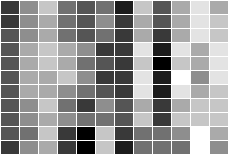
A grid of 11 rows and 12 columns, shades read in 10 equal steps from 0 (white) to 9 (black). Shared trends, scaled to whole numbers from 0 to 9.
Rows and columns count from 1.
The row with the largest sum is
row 11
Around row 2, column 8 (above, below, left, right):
2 3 7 6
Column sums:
69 41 28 50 66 53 77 28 76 27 20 23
